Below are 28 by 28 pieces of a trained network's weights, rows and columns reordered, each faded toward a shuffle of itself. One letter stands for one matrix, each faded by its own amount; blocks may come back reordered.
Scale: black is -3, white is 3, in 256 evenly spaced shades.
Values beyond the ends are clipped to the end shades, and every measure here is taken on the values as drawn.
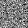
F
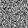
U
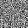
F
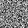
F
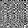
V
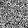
F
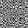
V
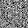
U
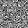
F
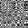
V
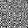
V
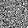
U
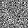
F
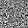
U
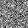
U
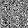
U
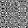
V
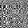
V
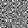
V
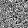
U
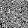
U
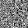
U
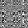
V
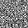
U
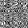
V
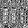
V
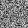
F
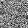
F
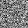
F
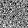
U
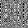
V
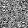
F
